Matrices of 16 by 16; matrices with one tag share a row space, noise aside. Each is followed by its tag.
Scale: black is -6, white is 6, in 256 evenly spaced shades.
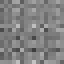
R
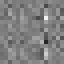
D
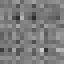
R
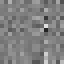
D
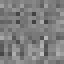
R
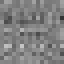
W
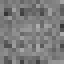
W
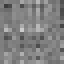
W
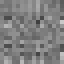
W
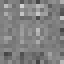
W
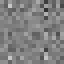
D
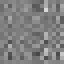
D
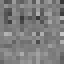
W
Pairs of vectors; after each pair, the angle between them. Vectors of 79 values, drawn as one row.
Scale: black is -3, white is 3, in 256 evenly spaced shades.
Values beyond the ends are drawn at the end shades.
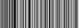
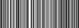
partly opposed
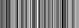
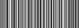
partly opposed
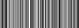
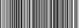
partly opposed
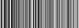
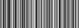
orthogonal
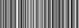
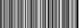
partly aligned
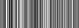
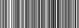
orthogonal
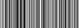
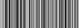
nearly parallel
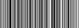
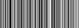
nearly parallel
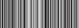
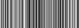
partly opposed
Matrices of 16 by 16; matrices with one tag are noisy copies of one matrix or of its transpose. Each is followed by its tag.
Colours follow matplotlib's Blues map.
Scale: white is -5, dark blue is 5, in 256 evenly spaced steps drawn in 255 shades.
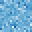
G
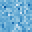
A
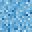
G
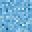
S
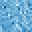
A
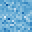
A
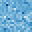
A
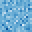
S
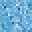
A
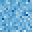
G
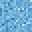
S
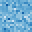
A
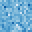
A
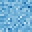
S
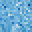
A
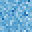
G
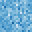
A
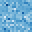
A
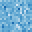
A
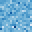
G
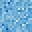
S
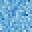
G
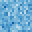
A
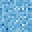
S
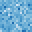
A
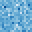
A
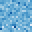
G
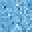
A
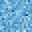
G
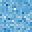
A
